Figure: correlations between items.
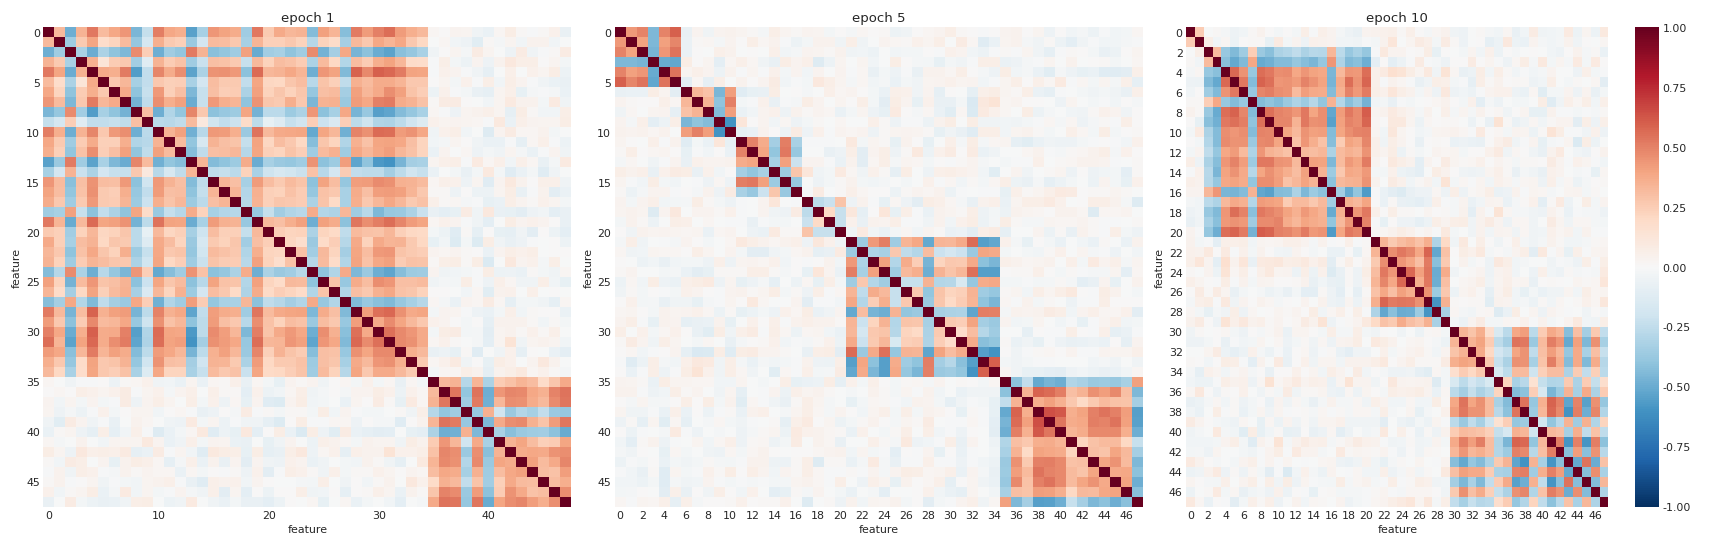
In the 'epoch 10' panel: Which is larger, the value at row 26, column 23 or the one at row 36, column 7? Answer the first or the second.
the first
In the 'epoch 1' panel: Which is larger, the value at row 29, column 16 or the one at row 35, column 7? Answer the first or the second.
the first
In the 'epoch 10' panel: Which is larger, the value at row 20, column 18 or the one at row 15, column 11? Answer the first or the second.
the first
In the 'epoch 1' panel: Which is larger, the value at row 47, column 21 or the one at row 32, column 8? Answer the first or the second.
the first
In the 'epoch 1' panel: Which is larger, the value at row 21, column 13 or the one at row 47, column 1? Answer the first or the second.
the second
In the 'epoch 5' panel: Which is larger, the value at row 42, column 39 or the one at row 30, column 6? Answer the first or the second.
the first
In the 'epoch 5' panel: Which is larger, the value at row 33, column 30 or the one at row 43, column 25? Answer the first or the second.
the second
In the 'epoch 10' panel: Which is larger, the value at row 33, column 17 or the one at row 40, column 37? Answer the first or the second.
the second
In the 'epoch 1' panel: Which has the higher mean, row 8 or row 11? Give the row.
11
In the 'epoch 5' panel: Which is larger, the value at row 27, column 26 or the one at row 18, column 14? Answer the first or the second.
the first
